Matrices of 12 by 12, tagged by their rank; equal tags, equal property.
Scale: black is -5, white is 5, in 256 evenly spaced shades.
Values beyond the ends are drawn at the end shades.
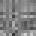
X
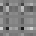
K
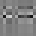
K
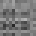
X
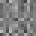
X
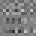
X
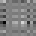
K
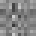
X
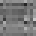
X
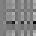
K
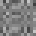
X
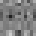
X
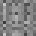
X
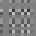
K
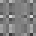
K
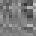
X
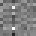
X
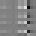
K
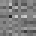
X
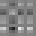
K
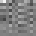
X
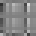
K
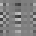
K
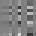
K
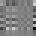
K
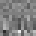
X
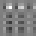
K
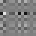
K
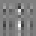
K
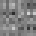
X
